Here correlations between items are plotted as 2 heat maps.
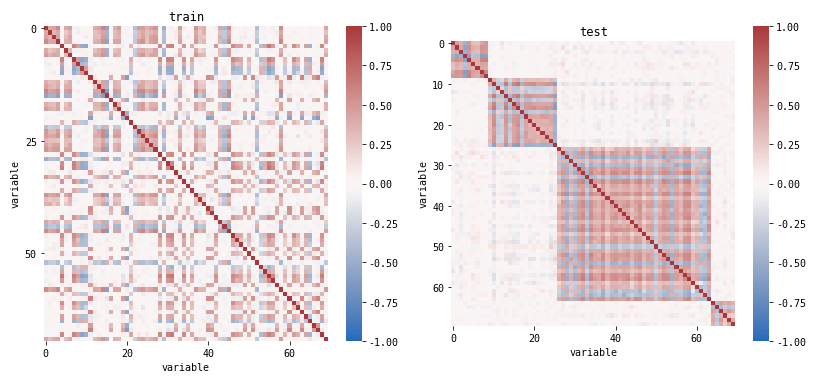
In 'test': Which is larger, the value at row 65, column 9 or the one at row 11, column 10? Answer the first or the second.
the first
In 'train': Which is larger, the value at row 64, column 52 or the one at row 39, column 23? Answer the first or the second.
the second
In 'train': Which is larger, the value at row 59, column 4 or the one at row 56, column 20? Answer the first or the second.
the first
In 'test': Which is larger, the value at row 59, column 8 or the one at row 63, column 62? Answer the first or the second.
the first
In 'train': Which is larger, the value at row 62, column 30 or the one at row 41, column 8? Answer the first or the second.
the first
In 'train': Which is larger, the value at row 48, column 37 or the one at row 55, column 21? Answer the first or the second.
the second
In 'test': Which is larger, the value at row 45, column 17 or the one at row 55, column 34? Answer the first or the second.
the second
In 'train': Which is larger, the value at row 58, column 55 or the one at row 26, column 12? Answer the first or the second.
the second
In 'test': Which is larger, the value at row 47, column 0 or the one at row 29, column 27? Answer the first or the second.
the second
